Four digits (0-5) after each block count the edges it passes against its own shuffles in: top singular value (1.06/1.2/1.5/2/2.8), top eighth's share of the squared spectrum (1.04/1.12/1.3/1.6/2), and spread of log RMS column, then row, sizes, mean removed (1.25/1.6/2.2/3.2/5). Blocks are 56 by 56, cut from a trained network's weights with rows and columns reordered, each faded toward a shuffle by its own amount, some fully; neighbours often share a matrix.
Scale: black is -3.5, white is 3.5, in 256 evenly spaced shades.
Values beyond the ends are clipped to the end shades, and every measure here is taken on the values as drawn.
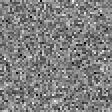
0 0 0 0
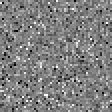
0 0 0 0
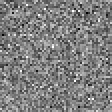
0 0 0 0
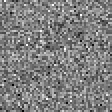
0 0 0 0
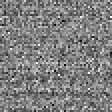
2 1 0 1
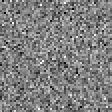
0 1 0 0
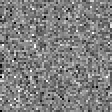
1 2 1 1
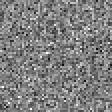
0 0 0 0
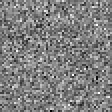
0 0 0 0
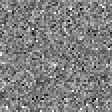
1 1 0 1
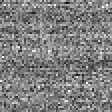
3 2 0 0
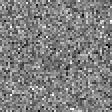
0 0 0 0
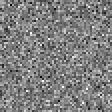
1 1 0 0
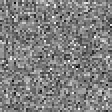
2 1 0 0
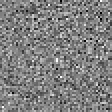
3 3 1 1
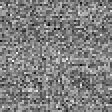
2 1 0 0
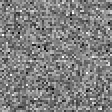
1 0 0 0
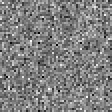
1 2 0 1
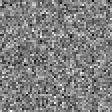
2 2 1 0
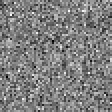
0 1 0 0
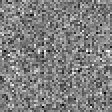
2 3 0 2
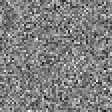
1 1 0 0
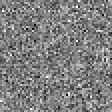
0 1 0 0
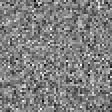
2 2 0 1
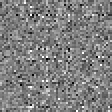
2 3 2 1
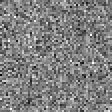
2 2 0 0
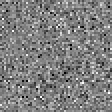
3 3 0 2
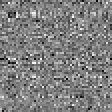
4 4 1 3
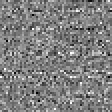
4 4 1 3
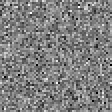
1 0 0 0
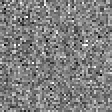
1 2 0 1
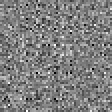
3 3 2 2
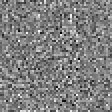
2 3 1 2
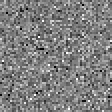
1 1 0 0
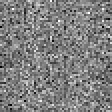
2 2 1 1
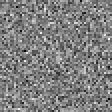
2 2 0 0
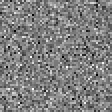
1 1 1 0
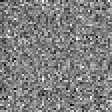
2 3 1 2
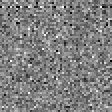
2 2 0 1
